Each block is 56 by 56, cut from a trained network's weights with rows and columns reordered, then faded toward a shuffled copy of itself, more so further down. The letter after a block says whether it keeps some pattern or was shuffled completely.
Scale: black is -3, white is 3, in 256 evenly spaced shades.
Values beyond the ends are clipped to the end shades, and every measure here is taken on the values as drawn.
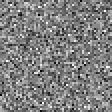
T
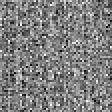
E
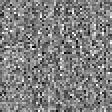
E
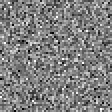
T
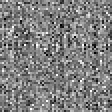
E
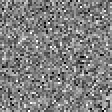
T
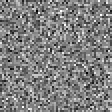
T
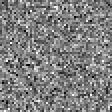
T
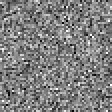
T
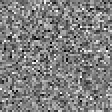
E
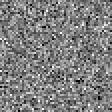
T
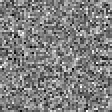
E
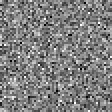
E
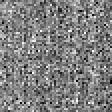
E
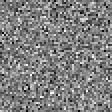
T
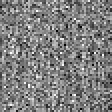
E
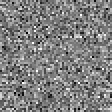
E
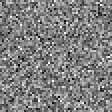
T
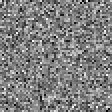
T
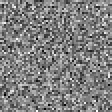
T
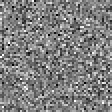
E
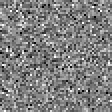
E
